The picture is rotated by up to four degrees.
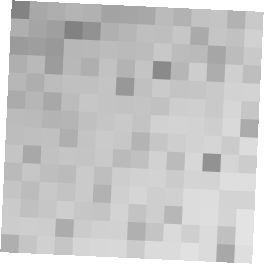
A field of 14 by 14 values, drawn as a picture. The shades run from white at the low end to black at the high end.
Slope: up to the top left. Mirror symmetry: none. Ninth with the highest average: top left. Stripes: none. Ninth with the lowest average: bottom right.
